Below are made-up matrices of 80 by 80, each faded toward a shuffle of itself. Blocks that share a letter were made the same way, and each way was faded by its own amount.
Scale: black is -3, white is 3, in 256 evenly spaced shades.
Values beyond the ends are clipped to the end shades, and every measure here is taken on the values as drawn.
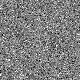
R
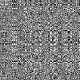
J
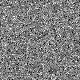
R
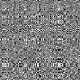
J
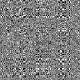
J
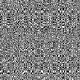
J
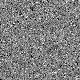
R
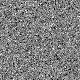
R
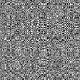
J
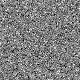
R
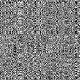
J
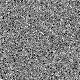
R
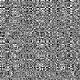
J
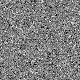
R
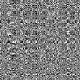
J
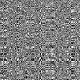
J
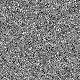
R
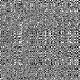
J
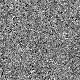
R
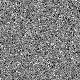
R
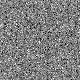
R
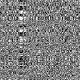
J
